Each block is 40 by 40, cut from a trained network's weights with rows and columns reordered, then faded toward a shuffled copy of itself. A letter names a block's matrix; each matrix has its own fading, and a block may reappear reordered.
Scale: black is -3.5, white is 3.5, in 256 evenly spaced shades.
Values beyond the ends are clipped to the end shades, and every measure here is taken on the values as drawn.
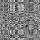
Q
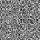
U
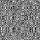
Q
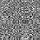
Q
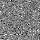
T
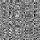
Q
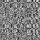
U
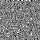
T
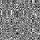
Q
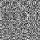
U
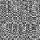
U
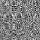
U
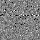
T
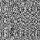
U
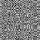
Q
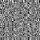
Q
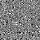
T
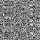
U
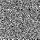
T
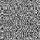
U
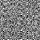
U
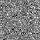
T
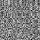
U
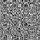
U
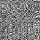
Q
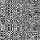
Q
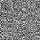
U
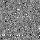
T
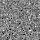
T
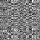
Q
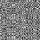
Q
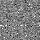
T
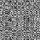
U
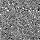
T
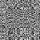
U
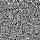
T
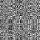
Q
